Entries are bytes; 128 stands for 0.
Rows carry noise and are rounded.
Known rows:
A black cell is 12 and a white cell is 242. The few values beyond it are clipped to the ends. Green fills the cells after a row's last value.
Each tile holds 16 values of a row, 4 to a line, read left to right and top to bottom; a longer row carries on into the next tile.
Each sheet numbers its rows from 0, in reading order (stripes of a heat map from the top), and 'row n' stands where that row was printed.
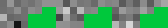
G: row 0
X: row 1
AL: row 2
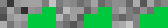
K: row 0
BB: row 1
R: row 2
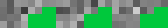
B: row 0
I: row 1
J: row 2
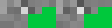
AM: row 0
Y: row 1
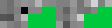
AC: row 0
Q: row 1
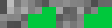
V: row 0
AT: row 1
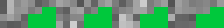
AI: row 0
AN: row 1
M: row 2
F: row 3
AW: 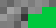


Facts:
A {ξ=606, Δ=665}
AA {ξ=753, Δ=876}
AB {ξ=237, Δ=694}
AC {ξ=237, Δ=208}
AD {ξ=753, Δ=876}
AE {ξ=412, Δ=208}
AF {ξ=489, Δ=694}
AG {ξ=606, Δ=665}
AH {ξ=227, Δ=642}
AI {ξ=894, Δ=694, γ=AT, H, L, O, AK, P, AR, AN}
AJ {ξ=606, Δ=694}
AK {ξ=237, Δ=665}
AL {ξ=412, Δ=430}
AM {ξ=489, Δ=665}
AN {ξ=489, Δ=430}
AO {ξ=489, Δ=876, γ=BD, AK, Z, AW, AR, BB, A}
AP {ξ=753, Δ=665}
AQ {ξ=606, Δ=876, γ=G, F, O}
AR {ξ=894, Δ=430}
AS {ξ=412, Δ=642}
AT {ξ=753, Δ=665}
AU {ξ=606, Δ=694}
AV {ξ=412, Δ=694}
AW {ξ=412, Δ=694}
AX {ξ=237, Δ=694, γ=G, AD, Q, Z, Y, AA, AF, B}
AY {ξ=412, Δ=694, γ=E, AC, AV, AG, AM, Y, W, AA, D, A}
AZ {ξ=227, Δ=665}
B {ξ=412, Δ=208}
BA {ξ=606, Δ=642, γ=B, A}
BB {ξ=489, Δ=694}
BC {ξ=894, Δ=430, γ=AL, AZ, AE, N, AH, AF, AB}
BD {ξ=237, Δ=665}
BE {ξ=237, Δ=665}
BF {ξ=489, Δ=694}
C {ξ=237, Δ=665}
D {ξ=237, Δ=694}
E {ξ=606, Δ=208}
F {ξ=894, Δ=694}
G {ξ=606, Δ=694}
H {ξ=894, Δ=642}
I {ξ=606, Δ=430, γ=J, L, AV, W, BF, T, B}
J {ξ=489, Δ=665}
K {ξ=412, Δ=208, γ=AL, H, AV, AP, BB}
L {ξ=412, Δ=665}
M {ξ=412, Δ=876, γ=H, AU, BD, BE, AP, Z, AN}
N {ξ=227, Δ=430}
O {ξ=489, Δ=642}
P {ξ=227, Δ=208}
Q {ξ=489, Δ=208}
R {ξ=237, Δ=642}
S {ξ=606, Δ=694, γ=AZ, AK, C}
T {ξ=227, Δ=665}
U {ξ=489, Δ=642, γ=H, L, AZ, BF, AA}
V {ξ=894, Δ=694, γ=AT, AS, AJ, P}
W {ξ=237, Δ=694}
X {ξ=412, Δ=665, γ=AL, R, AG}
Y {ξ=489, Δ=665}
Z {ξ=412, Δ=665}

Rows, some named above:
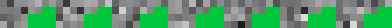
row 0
AE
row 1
K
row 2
AY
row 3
R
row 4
S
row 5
E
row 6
BC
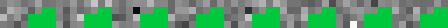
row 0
BB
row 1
Q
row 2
AC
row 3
AF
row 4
P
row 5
A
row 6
AR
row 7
AG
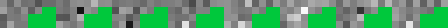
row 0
AP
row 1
AC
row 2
AX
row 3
N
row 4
AS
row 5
AO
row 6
P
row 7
AH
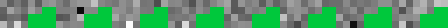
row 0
AL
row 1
AC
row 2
H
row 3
N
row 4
L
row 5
BF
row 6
G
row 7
AQ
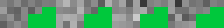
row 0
T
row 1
U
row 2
BA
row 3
Z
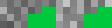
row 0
AZ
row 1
O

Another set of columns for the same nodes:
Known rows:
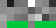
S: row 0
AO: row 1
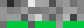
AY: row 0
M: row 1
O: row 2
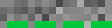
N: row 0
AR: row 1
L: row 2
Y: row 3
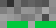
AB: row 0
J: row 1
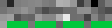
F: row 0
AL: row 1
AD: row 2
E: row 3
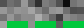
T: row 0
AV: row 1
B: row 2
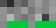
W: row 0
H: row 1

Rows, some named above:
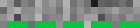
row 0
U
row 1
AS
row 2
AH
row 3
AF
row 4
X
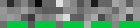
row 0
AY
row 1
AC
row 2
AQ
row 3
BF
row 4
U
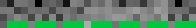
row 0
AE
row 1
Q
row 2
P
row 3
AZ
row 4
AX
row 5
AT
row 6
Q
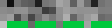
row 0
BB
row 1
AE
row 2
BA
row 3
G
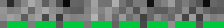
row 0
AY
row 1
U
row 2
AC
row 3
R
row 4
I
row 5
K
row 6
AN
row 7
AC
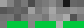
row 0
BC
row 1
AP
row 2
BF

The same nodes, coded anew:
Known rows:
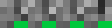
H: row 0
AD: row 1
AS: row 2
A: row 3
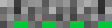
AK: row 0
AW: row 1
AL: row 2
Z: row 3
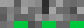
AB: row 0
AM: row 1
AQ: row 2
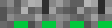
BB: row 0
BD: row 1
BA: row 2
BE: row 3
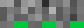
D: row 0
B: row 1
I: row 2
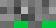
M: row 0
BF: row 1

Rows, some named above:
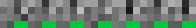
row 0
H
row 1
E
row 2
AE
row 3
F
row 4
X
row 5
E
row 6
AP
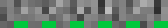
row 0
BF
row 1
U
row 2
R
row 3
K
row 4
BF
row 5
AZ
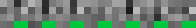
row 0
B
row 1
AT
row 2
K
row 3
S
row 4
X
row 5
BC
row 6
AO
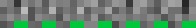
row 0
Q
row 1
BB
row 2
AF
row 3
AX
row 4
P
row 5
AH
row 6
T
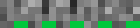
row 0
BF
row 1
AZ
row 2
T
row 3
AY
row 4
O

